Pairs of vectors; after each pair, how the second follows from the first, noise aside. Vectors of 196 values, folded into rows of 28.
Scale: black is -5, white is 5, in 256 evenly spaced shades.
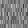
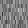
wrapped around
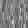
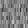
sign-scrambled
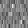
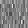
sign-scrambled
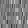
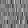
sign-scrambled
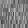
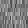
wrapped around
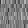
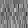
wrapped around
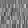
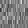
wrapped around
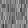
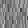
sign-scrambled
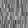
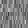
wrapped around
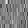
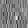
wrapped around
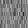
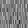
wrapped around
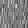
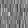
wrapped around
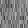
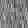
sign-scrambled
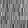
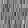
wrapped around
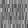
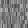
sign-scrambled
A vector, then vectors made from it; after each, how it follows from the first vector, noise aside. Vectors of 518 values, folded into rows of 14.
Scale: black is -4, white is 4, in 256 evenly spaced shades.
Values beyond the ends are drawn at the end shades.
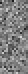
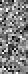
scaled up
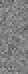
shrunk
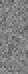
shrunk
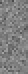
shrunk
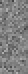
shrunk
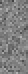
shrunk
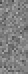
shrunk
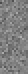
shrunk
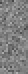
shrunk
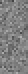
shrunk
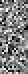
scaled up
